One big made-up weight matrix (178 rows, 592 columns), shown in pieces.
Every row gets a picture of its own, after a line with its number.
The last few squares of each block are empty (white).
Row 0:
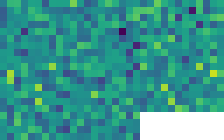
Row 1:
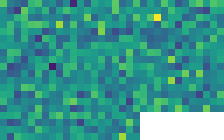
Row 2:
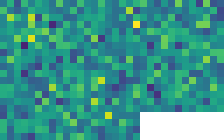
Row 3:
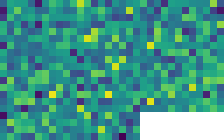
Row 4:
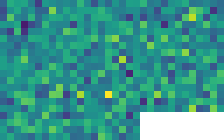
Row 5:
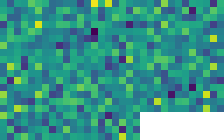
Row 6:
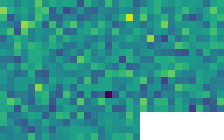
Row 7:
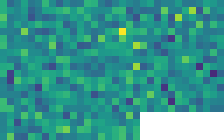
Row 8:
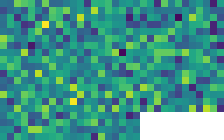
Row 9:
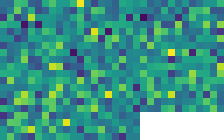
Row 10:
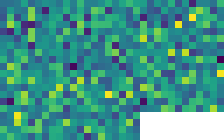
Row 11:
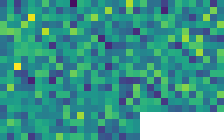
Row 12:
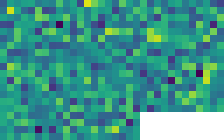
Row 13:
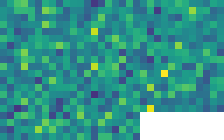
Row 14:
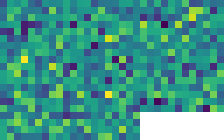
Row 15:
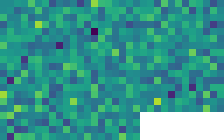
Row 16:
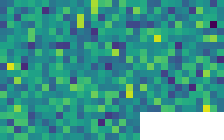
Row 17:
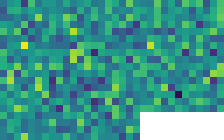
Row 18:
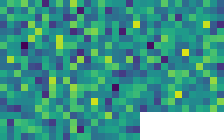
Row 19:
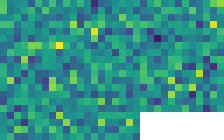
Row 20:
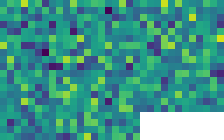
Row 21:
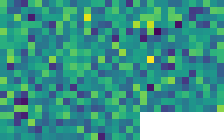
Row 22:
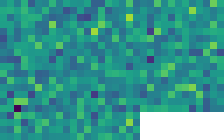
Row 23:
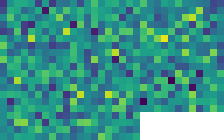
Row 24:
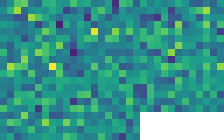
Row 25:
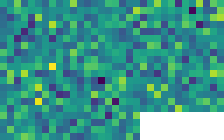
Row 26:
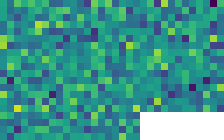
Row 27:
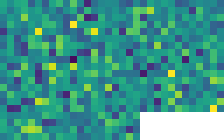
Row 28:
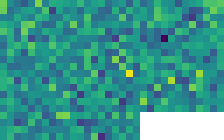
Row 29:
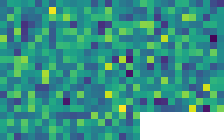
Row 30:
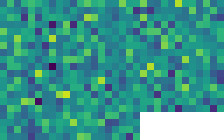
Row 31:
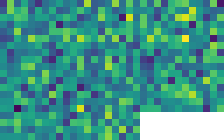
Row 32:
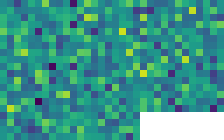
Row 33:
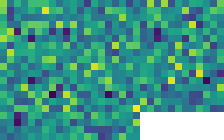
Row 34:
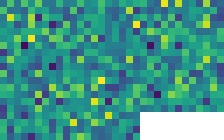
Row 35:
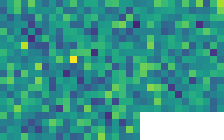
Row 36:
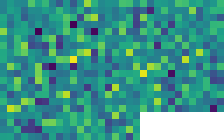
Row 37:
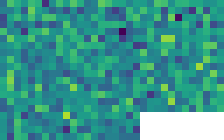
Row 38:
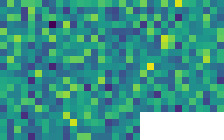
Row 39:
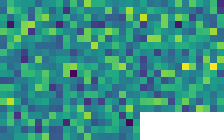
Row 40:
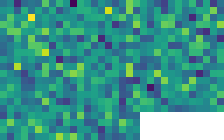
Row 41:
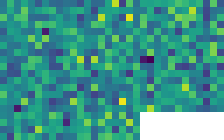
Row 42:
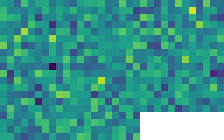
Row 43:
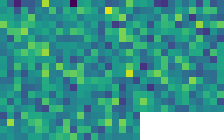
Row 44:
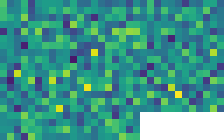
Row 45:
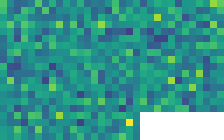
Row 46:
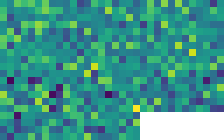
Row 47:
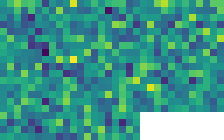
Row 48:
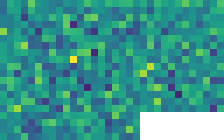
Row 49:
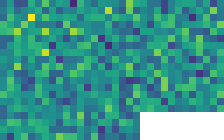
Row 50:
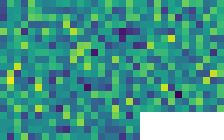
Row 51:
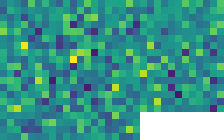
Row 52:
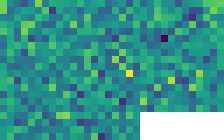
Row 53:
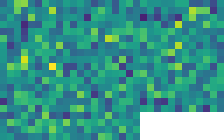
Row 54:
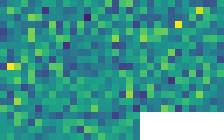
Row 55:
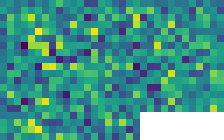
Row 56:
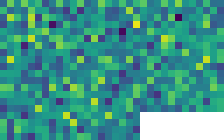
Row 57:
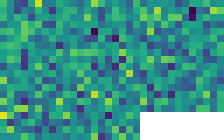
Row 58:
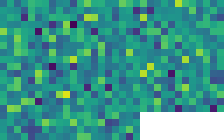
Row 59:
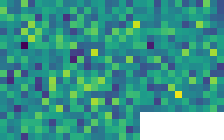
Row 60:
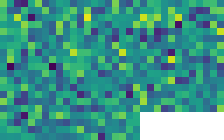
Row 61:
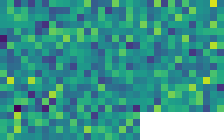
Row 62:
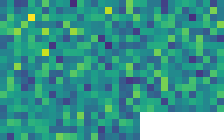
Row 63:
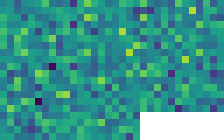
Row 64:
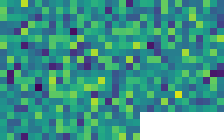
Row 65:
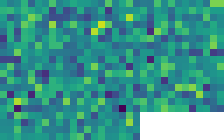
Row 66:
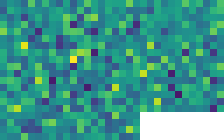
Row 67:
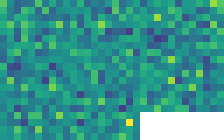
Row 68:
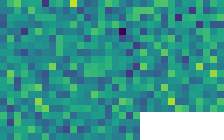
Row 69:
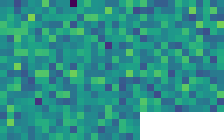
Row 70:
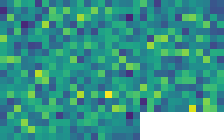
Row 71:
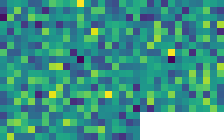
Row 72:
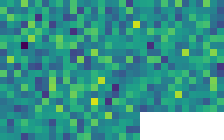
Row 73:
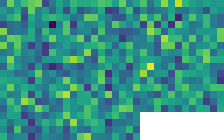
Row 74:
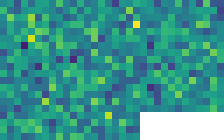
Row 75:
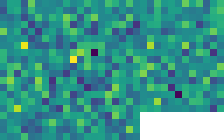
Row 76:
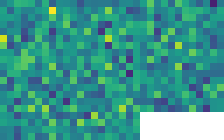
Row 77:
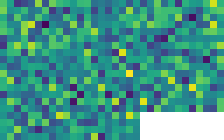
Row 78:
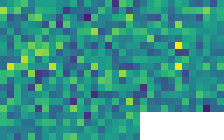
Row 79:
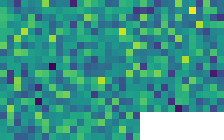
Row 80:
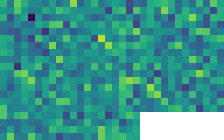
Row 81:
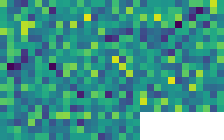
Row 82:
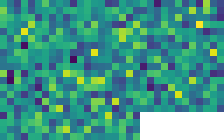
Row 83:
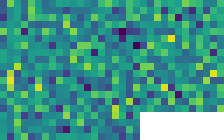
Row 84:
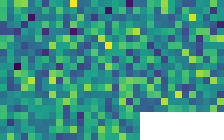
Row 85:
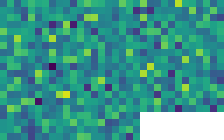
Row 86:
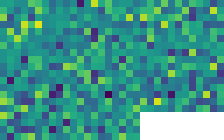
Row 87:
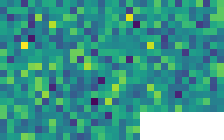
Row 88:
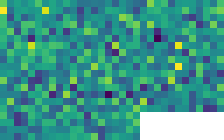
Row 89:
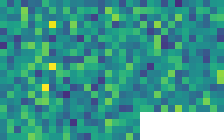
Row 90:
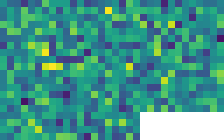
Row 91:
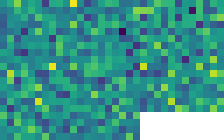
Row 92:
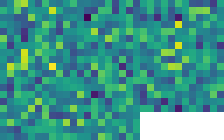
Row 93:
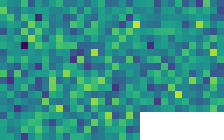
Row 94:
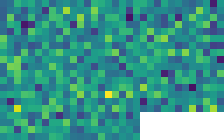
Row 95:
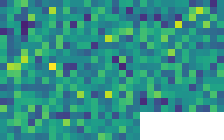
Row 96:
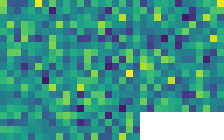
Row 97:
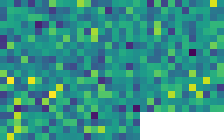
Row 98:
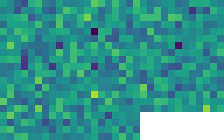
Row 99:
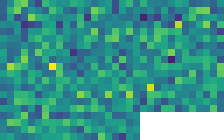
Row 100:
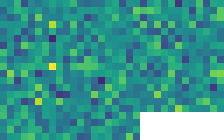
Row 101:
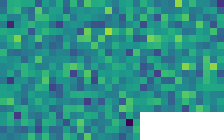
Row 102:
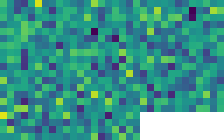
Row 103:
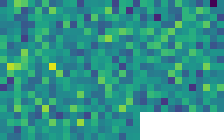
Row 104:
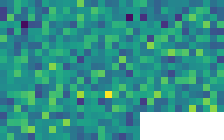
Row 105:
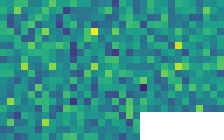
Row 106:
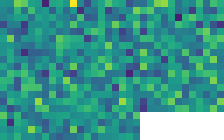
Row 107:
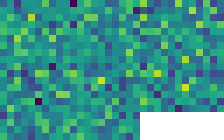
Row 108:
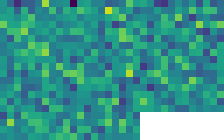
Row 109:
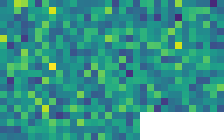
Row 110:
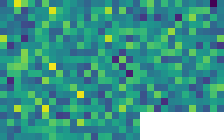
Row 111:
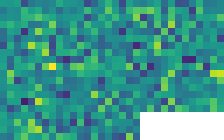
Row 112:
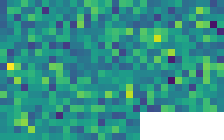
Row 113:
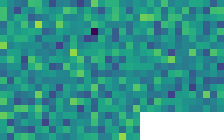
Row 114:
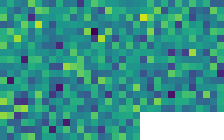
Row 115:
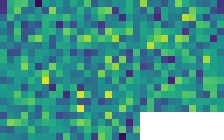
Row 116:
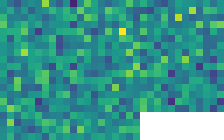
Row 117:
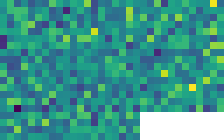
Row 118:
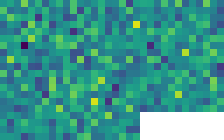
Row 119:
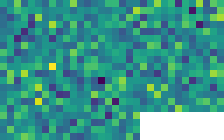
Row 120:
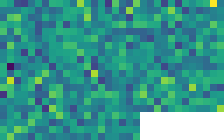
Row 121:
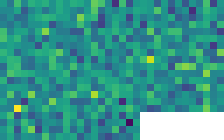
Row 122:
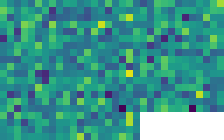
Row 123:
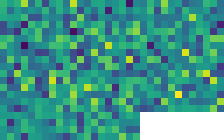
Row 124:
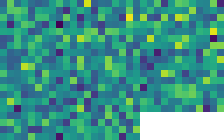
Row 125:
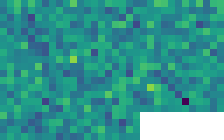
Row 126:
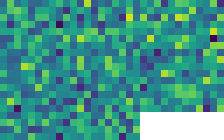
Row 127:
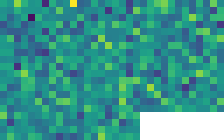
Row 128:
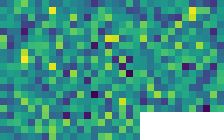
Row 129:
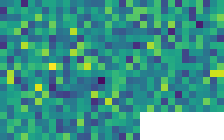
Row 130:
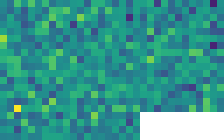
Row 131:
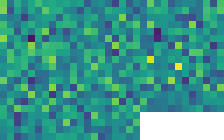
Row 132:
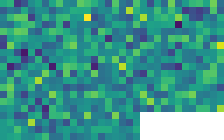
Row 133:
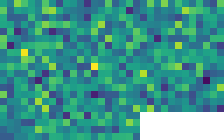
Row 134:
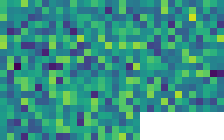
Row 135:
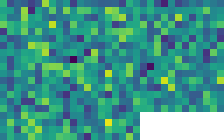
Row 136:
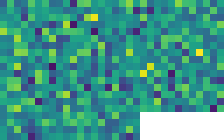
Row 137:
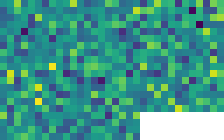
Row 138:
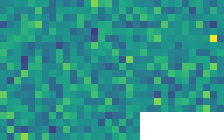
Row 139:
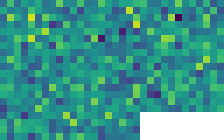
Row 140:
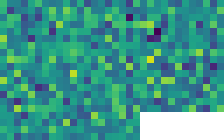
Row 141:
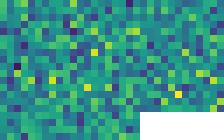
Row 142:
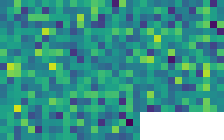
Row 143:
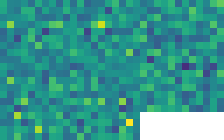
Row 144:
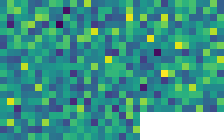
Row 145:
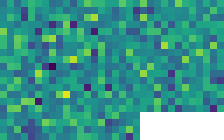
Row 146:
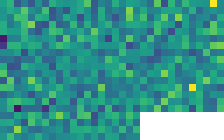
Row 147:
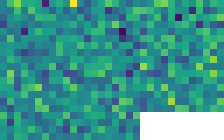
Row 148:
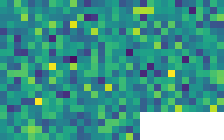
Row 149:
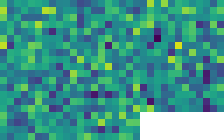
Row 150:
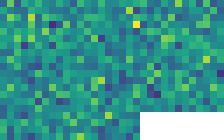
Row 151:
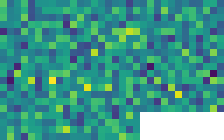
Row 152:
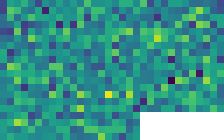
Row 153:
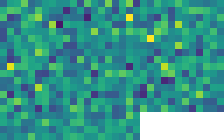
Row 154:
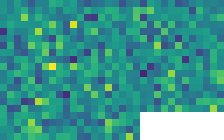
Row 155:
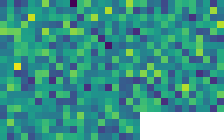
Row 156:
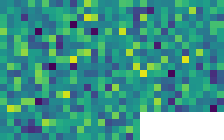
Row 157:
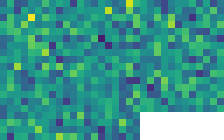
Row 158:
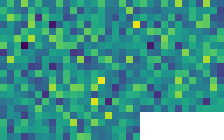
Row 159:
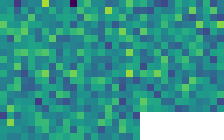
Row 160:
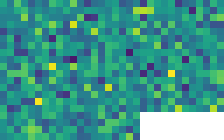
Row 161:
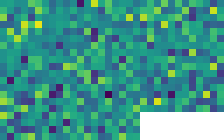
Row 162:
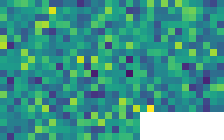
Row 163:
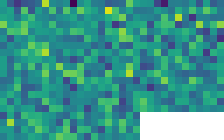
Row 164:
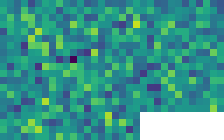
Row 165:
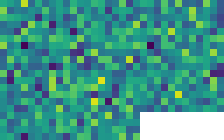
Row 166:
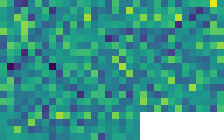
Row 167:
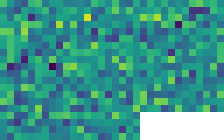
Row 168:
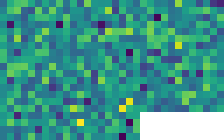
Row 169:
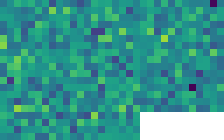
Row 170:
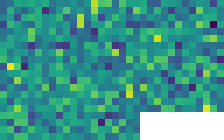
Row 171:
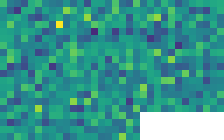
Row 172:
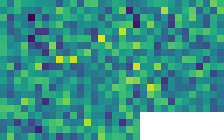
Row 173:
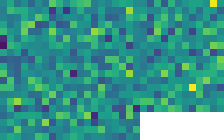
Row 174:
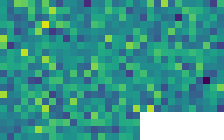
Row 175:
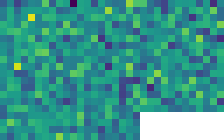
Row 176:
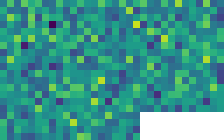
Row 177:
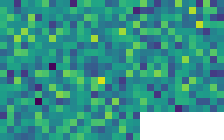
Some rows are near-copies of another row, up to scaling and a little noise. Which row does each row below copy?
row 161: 86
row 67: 45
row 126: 124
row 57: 102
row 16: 170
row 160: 148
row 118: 72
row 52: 28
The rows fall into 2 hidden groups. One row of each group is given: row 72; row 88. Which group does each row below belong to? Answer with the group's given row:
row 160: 72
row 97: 88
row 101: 88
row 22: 88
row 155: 72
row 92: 88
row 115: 88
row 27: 72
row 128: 88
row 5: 88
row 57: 88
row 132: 88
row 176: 72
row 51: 72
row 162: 88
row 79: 72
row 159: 72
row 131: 88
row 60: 88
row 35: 72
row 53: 88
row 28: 88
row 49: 72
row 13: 88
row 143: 88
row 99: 88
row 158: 72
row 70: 88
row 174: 88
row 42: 72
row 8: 88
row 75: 72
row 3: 88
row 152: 88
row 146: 88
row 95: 88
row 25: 72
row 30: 72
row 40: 72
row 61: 88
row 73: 72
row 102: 88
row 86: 88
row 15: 88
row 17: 72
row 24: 88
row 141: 72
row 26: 88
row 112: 88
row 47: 72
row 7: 72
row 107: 72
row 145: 72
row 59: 72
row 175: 72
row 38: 72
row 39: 88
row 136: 72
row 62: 72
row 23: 88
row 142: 88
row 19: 88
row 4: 88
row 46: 88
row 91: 72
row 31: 88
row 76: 88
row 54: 88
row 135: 72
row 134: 72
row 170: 88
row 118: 72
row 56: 72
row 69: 72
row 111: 72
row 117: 88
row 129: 72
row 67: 88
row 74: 72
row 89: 72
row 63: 72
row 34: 72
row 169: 88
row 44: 72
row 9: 88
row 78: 88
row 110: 88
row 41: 88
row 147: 72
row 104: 88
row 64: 72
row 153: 88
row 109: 88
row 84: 72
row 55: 72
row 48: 72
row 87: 72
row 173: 88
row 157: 72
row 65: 88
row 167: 88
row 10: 88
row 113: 88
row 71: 88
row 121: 88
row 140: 88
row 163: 72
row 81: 88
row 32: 72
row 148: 72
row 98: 88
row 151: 72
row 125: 72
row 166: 88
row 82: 72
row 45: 88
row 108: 72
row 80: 72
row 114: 88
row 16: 88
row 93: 72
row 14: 88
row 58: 72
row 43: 72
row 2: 72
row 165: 72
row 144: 88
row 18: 72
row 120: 88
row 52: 88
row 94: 88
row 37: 72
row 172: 72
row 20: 72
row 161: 88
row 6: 88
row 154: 72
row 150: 72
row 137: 72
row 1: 88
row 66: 72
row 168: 88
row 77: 88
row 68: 72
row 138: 88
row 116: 72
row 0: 72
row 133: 88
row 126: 88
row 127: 72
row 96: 88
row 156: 72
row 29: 88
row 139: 72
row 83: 72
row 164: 72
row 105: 88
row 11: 72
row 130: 88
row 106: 72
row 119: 72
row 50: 72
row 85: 72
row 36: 72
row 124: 88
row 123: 72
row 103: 88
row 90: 72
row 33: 88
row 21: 88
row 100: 72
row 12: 88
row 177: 72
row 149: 88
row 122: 88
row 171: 88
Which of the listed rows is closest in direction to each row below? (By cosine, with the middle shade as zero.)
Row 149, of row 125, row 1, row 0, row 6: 6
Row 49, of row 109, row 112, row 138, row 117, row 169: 117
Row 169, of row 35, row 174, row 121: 174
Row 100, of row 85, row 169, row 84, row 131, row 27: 27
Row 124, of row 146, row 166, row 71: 146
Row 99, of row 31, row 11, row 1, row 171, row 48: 31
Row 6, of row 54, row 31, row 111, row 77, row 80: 77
